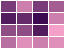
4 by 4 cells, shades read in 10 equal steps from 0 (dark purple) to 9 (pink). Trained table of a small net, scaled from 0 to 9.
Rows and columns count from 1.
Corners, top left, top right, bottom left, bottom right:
3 5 6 8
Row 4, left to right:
6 8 7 8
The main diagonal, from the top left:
3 2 1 8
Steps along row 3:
same down up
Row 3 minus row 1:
1 -3 -2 4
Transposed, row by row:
3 1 4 6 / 7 2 4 8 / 3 0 1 7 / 5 7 9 8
